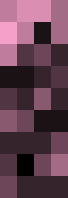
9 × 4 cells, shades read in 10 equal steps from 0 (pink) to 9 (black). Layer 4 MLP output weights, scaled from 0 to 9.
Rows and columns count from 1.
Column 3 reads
1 8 5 7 4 8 7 5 7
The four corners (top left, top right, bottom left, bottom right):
2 3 5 7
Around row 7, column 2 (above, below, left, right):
5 9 7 7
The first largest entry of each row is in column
4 3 4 1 2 3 1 2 2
